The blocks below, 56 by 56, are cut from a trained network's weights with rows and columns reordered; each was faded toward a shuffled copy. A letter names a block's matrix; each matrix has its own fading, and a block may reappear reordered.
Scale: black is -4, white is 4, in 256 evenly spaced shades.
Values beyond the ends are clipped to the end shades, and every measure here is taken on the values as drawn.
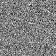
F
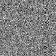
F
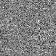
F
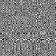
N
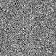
F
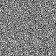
F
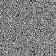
F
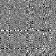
N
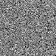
F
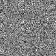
F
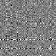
N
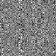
N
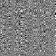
N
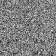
F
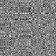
N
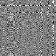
N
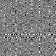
N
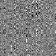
N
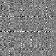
N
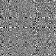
N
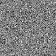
F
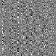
N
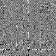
N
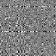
N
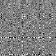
N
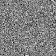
F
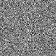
F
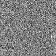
F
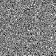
F
